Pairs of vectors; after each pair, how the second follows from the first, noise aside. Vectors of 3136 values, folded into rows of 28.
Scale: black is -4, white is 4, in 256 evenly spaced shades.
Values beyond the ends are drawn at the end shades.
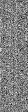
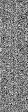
copied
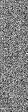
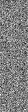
wrapped around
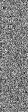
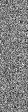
wrapped around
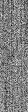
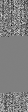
partly zeroed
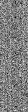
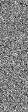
sign-scrambled
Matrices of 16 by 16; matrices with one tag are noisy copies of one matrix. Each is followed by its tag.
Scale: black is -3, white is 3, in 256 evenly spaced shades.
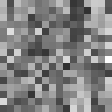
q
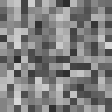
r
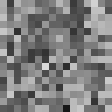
q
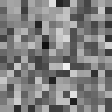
r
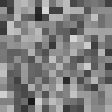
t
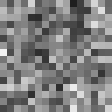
q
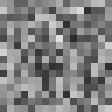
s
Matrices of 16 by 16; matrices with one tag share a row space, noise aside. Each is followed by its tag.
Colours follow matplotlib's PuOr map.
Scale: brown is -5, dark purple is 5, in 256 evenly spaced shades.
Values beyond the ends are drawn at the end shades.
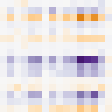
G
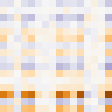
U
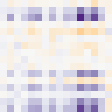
G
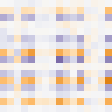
U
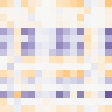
U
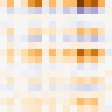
G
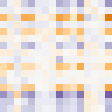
U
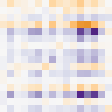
G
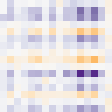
G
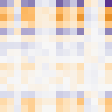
U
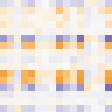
U
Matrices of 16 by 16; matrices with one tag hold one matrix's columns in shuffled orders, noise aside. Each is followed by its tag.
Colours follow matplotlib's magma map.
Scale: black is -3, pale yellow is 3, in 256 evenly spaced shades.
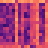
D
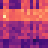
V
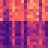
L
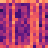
D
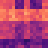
V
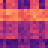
V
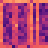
D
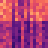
L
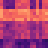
V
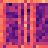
D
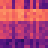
V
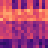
V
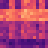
V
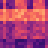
V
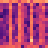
D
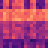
V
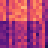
L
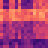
V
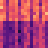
L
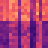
L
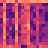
D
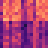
L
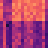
L
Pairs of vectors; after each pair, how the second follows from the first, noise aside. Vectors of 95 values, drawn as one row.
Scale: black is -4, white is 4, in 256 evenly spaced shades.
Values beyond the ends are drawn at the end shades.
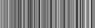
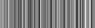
copied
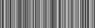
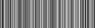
copied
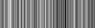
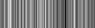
copied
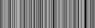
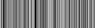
wrapped around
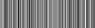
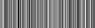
copied
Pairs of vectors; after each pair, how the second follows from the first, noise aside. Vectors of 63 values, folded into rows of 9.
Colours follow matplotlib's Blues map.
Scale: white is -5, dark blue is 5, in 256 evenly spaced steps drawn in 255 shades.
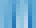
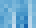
negated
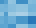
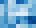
scaled up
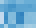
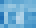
negated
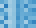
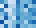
scaled up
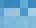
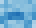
wrapped around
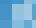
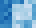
scaled up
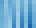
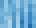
copied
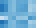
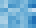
reversed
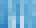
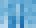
negated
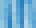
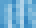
negated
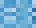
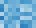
reversed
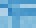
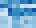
scaled up
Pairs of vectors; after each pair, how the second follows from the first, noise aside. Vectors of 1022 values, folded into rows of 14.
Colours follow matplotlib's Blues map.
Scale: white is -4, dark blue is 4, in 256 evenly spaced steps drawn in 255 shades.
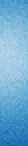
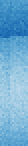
wrapped around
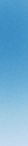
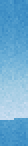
wrapped around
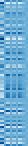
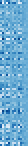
sign-scrambled
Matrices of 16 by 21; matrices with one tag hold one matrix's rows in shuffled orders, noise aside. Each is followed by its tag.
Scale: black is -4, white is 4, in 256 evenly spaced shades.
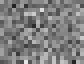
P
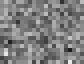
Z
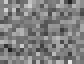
Z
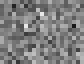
P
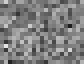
Z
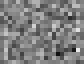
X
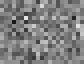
P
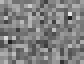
Z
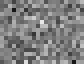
P
